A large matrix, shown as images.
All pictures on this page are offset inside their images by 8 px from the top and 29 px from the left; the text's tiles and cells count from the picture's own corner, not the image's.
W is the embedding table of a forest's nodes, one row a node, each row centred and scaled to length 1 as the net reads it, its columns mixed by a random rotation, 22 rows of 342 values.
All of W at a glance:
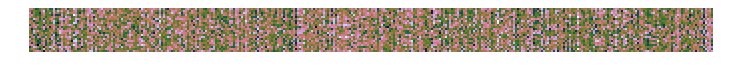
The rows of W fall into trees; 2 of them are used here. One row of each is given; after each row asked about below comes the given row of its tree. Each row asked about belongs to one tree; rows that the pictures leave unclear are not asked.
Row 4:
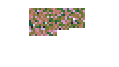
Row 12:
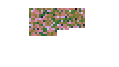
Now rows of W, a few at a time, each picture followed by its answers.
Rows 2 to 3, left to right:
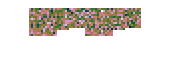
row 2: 4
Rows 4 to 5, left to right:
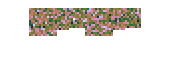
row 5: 12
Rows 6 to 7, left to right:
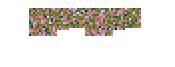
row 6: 4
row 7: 4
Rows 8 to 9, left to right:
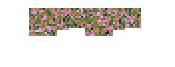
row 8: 12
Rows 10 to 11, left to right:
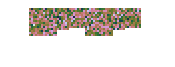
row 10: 4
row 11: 12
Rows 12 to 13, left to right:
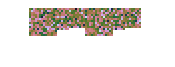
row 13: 4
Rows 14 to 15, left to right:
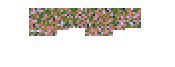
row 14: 12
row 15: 4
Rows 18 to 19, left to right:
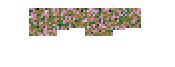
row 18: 4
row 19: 12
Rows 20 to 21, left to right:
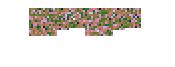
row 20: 4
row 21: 12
